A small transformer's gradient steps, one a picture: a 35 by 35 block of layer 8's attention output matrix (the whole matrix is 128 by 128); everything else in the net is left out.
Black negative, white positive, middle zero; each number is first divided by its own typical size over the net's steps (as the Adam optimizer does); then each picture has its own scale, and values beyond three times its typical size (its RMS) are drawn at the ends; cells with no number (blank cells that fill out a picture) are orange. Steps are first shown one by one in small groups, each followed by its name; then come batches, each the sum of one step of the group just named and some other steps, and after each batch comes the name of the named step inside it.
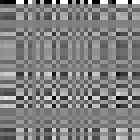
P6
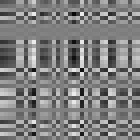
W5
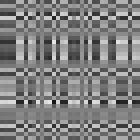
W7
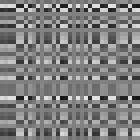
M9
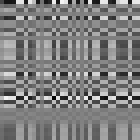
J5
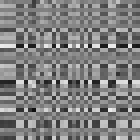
P6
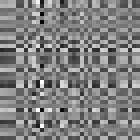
W5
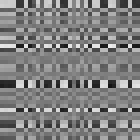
M9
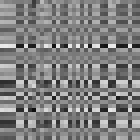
P6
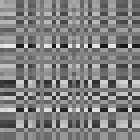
J5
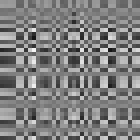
W5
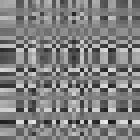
W5
